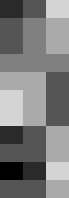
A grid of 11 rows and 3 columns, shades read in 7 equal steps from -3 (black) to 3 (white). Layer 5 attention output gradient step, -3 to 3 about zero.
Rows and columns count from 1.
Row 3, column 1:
-1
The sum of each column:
-6 -3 6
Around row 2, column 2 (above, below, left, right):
-1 0 -1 1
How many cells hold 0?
5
